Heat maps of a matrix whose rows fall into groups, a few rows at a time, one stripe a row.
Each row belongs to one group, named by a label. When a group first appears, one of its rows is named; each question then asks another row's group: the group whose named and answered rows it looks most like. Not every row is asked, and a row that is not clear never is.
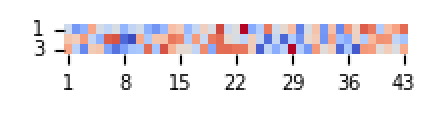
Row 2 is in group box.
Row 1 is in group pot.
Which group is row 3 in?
pot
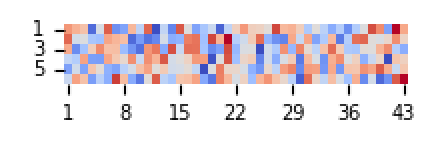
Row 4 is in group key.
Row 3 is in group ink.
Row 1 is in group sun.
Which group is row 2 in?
box
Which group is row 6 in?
key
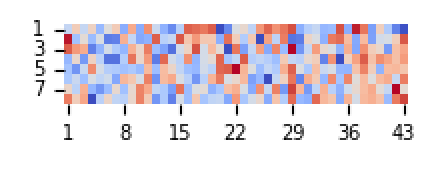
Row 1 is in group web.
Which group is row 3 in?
sun
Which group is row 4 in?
pot
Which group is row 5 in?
pot
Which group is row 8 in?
sun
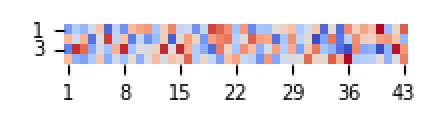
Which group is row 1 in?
pot
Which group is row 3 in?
key
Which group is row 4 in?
ink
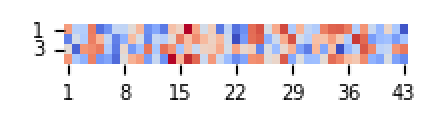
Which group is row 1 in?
web
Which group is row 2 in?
web
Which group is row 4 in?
web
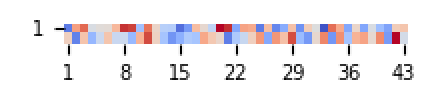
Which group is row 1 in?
key
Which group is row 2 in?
sun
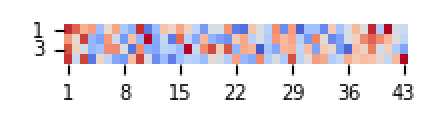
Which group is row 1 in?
box
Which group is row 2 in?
sun
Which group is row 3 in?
box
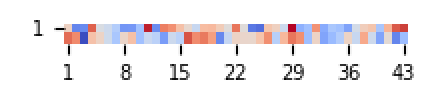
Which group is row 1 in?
pot
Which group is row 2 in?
web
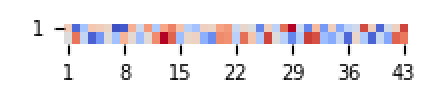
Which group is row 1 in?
pot
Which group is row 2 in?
key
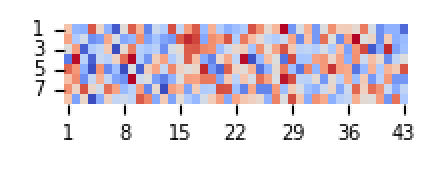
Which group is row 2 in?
box
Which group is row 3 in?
web
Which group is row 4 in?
key
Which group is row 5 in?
ink
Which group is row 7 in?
box
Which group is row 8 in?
sun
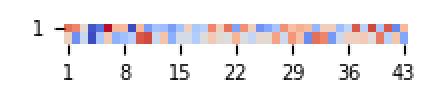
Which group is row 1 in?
box
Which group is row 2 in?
sun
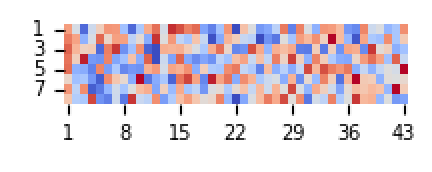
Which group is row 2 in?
ink
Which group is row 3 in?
box
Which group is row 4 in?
sun
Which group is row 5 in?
ink
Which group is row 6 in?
box
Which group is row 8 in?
web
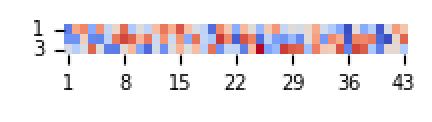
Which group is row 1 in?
key
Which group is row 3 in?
web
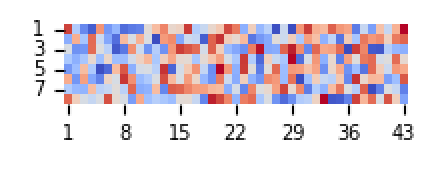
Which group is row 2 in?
pot
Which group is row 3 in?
web
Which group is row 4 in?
pot
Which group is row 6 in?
key
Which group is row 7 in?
web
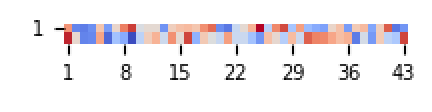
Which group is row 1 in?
web
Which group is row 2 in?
ink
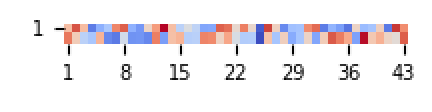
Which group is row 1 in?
key
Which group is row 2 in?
ink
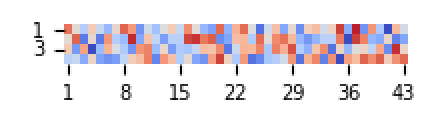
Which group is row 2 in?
web
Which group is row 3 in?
sun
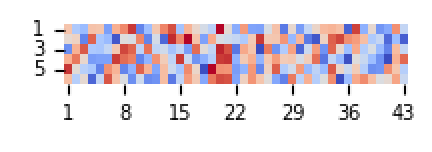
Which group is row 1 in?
key
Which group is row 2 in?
web
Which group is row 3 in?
key
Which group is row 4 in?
key
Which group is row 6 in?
box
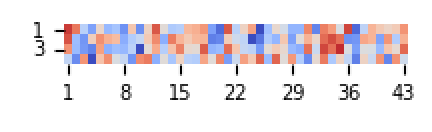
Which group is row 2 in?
ink
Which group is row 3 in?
ink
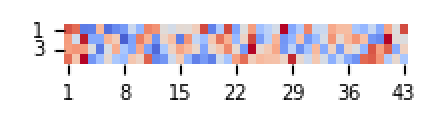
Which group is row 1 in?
ink
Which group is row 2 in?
box
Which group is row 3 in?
box
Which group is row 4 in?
sun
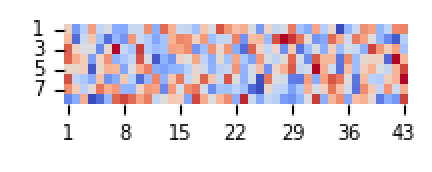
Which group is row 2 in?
web
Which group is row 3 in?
box
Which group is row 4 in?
sun
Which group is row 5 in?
sun
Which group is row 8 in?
key
